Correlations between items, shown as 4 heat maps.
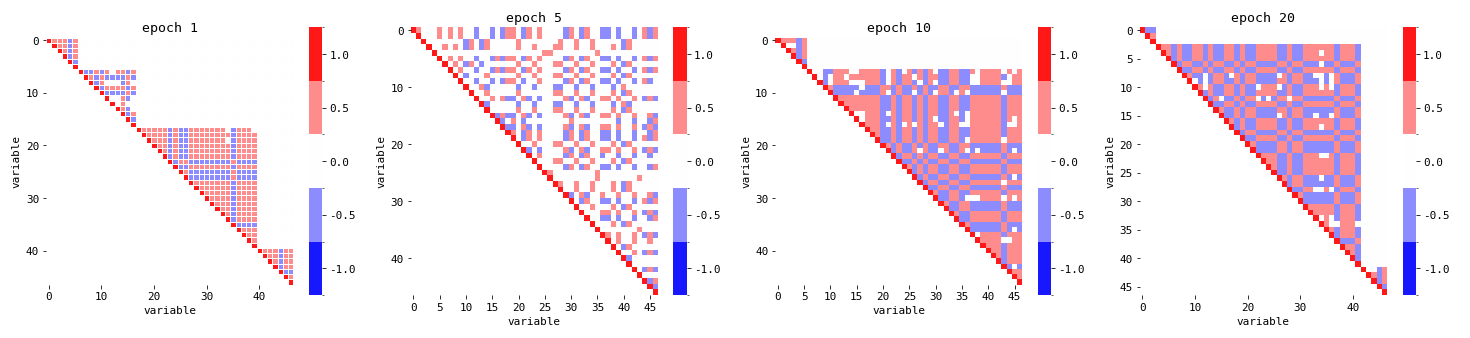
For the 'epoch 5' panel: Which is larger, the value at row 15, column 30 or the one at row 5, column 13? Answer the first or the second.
the second
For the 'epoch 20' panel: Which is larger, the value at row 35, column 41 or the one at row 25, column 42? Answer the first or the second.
the second
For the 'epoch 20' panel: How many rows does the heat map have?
47
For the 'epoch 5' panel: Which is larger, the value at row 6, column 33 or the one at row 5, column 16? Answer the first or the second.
the second
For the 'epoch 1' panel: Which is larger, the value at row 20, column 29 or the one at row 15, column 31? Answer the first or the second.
the first
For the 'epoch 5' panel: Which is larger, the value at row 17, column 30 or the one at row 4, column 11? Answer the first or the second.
the second
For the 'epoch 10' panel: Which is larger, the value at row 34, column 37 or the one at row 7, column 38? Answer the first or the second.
the first
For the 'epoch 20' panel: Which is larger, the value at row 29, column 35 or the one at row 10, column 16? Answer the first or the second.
the second
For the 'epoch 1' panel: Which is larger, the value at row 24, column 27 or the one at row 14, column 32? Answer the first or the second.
the first
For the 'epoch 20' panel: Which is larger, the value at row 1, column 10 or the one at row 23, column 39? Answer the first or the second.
the second
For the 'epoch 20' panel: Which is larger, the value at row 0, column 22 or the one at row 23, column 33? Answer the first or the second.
the second
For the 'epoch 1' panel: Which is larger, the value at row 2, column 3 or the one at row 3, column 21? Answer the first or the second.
the first
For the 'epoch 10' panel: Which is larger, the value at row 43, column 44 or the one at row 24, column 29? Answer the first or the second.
the second
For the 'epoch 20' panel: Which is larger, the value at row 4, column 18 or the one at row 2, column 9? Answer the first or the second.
the second
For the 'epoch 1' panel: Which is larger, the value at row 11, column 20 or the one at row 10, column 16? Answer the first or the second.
the first
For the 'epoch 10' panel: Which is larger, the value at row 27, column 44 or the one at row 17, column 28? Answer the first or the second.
the first
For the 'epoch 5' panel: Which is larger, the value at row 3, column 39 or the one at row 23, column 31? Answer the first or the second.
the second
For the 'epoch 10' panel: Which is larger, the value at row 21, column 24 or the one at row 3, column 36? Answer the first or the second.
the second
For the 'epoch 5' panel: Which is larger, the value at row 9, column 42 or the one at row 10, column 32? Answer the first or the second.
the second
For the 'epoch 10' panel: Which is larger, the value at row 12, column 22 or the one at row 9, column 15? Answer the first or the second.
the first
